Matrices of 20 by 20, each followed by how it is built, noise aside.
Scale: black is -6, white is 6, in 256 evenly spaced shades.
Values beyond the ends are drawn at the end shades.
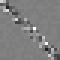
banded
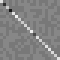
diagonal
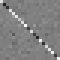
diagonal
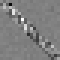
banded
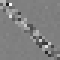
banded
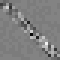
banded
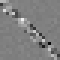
banded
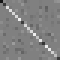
diagonal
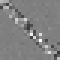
banded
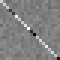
diagonal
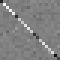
diagonal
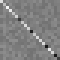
diagonal
